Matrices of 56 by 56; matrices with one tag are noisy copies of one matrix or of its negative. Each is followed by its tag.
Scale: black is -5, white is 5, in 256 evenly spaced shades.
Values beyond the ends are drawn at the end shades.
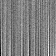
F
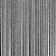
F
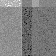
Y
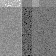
Y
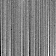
F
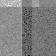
Y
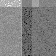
Y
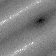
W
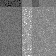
Y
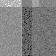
Y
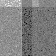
Y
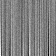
F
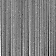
F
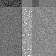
Y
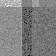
Y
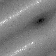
W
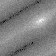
W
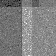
Y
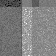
Y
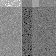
Y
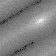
W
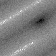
W
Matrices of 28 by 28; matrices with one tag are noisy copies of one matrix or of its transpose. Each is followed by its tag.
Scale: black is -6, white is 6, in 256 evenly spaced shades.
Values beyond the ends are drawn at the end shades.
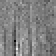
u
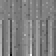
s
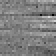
u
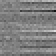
s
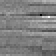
u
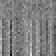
s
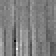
u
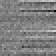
s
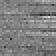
u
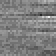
u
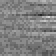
u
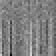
s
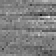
u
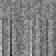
s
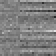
s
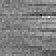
u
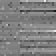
s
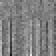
s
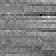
u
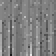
s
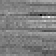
u
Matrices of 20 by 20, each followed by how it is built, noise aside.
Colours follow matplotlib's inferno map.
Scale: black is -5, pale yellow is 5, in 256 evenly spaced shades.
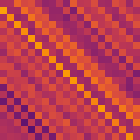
Toeplitz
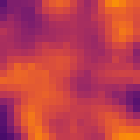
smooth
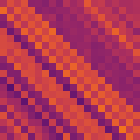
Toeplitz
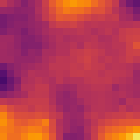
smooth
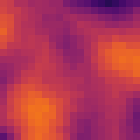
smooth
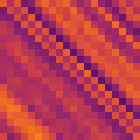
Toeplitz
